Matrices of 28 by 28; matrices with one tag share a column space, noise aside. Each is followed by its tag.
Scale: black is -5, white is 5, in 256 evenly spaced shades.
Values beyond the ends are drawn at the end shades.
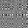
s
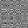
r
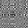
s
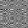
r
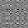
r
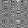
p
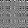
p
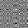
r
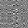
r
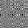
s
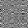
r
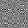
r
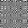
p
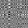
s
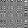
p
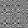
r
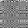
p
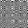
p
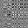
s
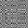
r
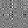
s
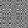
r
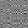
r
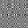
s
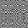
r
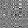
s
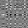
s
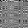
p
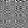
p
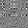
s
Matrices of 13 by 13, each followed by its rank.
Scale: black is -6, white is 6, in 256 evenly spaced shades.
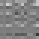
two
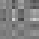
one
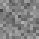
full rank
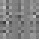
two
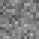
full rank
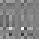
two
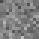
full rank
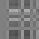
one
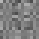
two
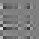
one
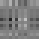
one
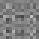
two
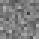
full rank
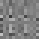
two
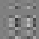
one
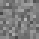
full rank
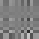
one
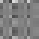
one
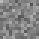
full rank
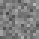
full rank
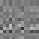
two
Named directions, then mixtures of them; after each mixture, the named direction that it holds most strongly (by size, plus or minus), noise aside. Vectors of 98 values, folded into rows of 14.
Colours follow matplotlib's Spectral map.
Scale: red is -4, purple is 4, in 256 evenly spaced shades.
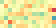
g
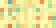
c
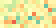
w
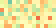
c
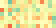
c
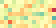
g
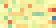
g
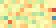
g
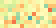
w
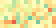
w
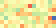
g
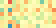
c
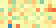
c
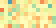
c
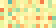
c
